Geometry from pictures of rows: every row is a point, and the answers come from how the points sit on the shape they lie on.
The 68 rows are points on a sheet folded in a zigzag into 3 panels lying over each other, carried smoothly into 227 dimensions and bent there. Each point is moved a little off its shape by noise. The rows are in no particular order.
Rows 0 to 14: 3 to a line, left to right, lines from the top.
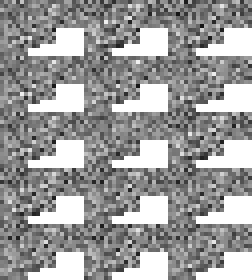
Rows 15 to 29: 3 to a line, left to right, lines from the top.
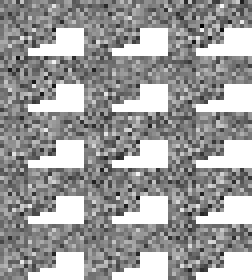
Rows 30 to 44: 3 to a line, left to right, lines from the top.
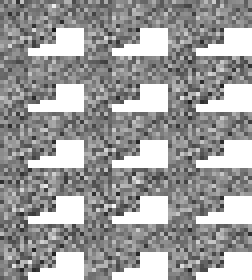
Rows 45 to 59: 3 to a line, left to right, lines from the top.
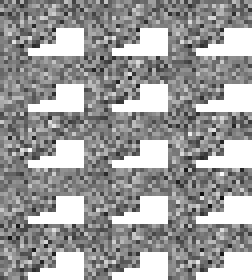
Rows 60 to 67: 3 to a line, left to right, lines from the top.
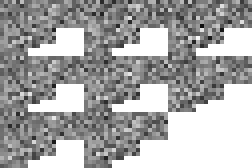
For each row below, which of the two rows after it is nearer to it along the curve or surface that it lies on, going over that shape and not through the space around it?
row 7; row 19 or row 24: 24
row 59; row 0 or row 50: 0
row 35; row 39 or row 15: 39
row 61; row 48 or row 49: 49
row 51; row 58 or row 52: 58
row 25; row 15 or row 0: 15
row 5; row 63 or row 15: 63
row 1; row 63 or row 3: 63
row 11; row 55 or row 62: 62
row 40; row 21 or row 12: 21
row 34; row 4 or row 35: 35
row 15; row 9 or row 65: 65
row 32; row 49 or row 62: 62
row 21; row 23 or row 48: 23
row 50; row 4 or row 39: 39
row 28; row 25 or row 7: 25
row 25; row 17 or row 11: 17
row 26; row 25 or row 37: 37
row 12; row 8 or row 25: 25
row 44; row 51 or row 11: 51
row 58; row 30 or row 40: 40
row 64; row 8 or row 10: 8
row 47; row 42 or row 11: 42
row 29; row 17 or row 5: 5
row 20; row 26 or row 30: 26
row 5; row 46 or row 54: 54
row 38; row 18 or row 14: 14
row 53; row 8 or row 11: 8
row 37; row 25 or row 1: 25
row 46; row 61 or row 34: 34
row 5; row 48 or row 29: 29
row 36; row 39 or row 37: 37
